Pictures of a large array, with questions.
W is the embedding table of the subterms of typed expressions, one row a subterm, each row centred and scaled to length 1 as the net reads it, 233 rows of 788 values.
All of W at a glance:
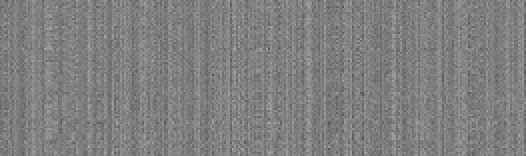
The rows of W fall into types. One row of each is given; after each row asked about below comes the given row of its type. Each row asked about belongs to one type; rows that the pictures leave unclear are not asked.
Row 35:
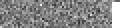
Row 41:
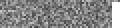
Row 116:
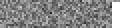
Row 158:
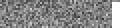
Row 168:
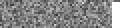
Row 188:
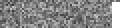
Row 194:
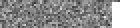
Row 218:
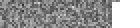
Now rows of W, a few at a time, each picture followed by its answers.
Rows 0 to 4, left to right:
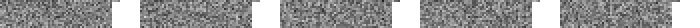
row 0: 158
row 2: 168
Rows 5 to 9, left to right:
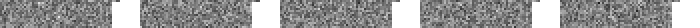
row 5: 218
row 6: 194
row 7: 218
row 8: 218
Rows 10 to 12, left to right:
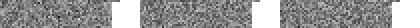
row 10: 194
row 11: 158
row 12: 188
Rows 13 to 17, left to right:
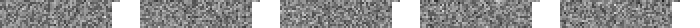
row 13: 41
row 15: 41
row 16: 116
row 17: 218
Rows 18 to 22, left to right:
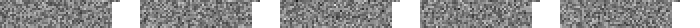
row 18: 188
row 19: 41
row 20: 158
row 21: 194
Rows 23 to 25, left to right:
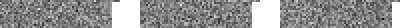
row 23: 35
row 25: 41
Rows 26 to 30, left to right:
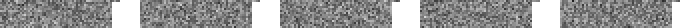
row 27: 218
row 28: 35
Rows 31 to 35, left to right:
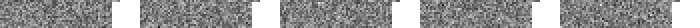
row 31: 218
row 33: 218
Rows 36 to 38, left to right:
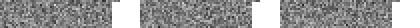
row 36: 218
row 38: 218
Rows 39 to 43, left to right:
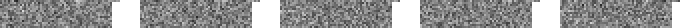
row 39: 116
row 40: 116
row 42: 116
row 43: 194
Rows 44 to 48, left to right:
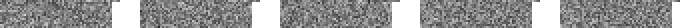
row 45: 188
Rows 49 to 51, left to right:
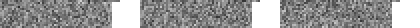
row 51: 158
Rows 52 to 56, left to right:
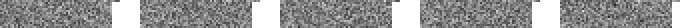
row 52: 35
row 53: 116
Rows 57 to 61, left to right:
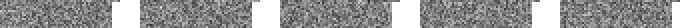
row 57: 41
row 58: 116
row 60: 218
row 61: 188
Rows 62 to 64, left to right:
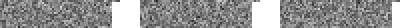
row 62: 194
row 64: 218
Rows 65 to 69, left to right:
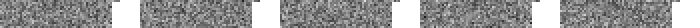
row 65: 35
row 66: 168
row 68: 35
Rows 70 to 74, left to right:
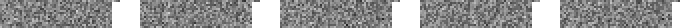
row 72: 41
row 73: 41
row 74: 41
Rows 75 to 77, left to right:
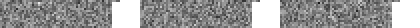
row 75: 218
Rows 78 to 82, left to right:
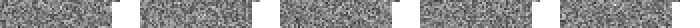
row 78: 194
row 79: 218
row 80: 35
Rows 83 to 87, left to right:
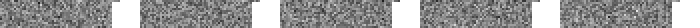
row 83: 35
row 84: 188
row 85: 168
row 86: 218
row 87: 218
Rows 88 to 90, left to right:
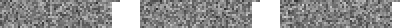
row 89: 218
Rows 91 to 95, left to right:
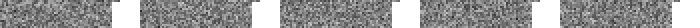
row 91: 194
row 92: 188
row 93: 158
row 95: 35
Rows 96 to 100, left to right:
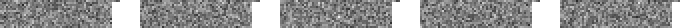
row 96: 35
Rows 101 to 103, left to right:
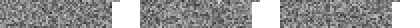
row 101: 116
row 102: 188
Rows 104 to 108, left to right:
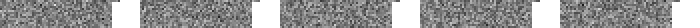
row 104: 41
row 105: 158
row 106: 168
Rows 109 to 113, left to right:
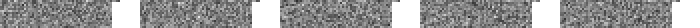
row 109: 194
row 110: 218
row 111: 194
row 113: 188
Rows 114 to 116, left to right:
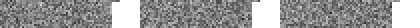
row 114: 188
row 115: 41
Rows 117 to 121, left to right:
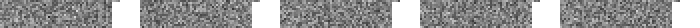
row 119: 41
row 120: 35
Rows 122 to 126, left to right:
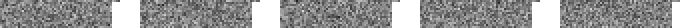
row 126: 158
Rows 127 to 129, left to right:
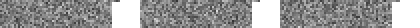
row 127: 35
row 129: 218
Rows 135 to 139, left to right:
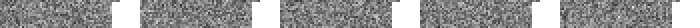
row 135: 188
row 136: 194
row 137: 168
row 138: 188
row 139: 218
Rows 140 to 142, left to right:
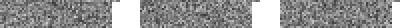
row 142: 35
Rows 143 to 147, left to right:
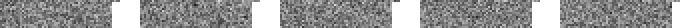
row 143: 188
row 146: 158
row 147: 116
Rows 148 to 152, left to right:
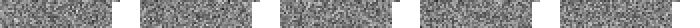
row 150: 35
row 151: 158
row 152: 158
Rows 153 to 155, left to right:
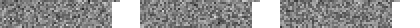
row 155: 158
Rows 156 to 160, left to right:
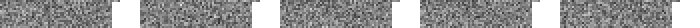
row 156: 41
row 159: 158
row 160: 188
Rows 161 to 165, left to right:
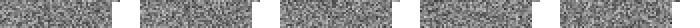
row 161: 41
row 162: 41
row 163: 158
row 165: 35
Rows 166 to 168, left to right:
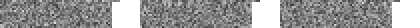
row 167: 194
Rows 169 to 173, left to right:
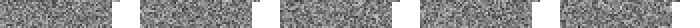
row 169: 158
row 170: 116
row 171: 168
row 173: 194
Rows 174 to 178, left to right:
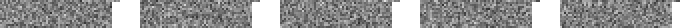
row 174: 116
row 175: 188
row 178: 194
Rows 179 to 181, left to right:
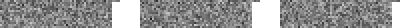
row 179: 218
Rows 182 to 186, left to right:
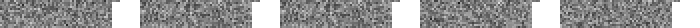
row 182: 218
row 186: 116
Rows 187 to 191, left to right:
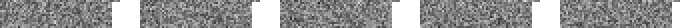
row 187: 41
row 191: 116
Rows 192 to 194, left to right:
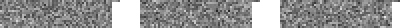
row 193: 35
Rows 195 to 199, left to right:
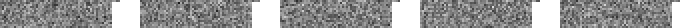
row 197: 194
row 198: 194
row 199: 188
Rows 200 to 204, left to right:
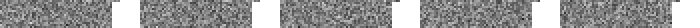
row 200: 116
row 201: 116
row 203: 41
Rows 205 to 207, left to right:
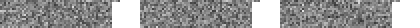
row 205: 41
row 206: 116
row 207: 188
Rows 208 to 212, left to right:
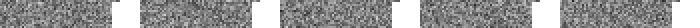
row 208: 188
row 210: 168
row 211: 168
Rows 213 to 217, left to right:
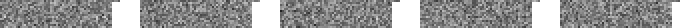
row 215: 168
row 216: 218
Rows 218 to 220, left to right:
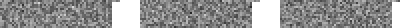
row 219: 116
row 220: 168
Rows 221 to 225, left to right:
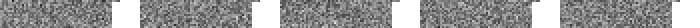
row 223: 158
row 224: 188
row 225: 168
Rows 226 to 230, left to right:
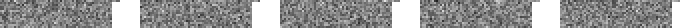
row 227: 41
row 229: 116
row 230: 158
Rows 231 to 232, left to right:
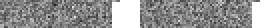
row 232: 168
